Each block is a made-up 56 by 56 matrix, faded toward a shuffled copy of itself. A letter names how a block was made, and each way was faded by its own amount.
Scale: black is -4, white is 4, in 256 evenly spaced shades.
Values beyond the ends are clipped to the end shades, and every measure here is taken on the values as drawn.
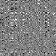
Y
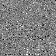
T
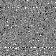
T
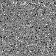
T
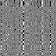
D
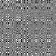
D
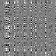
D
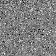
T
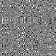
Y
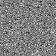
T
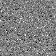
T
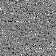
T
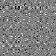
Y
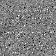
T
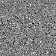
T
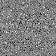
T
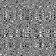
Y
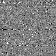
T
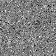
T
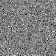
T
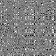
Y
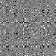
Y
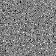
T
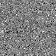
T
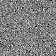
T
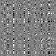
D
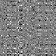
Y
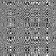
D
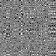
Y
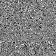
T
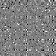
Y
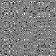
Y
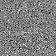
T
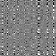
D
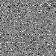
T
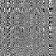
D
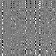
D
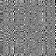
D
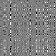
D
